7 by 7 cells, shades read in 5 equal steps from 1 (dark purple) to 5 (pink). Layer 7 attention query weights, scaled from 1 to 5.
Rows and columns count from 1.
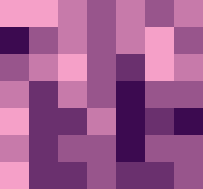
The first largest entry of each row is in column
1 6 3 1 1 1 1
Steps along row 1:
same down down up down up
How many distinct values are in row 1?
3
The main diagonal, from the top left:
5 3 5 3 1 3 3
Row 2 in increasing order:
1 3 3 3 4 4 5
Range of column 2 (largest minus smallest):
3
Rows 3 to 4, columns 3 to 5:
5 3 2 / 4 3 1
